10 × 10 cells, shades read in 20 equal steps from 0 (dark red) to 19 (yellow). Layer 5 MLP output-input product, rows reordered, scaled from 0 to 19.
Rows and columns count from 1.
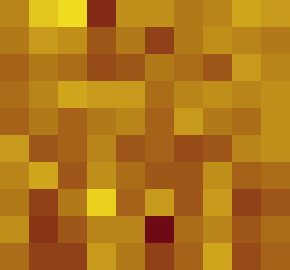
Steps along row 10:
down same up down down up up down up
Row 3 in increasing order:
6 7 7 8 9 9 10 10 11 13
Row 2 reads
10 13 12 7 10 5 10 12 11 10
